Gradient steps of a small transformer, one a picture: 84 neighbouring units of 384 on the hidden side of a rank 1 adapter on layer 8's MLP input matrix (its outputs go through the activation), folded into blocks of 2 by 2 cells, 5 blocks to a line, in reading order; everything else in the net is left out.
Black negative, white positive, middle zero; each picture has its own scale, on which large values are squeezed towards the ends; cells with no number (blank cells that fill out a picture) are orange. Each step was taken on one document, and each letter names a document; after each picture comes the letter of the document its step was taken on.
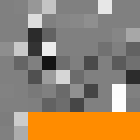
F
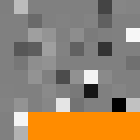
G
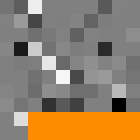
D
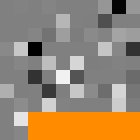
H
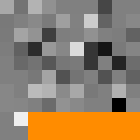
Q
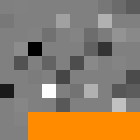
H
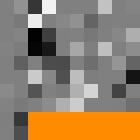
F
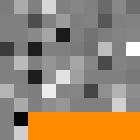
H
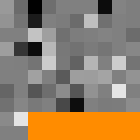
D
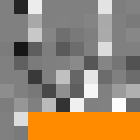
G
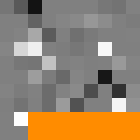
Q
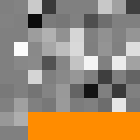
D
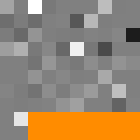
Q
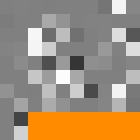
H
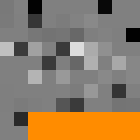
D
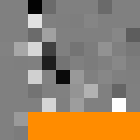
F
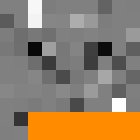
Q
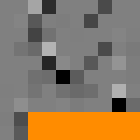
F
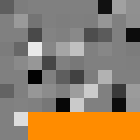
G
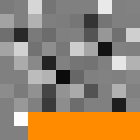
Q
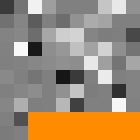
D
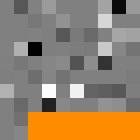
H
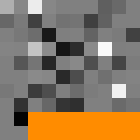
Q
